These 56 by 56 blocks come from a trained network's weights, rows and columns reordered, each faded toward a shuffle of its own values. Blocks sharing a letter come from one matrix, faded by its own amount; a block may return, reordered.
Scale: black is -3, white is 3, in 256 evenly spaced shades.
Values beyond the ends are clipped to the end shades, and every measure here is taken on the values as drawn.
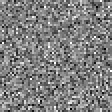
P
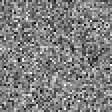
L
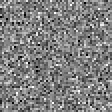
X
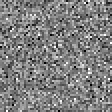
X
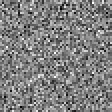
P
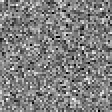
L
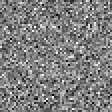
P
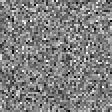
L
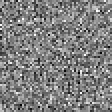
P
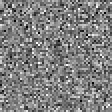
P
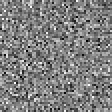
P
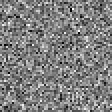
L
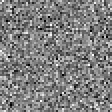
L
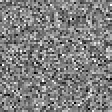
P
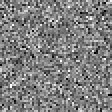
X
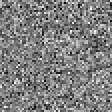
P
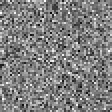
P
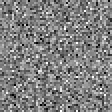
X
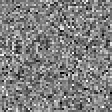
L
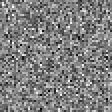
L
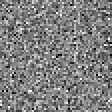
X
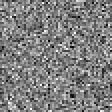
L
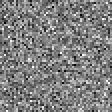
X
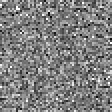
P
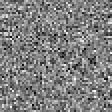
L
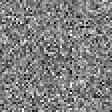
L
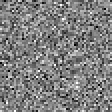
L
